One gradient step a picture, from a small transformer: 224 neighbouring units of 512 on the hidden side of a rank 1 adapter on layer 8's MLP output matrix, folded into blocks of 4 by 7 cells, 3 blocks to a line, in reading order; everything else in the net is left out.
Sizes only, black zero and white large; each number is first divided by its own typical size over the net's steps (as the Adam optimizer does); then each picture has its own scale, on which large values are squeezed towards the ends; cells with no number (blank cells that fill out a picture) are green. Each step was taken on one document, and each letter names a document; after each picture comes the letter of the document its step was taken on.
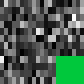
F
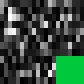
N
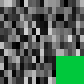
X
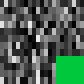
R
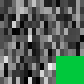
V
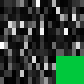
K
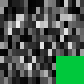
R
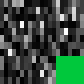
K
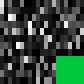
N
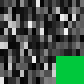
K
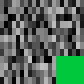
V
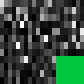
F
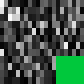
R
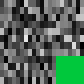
X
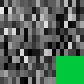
R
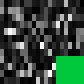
N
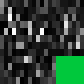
N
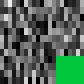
X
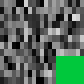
X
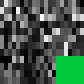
F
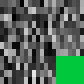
X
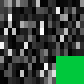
K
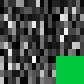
K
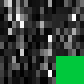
R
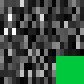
R
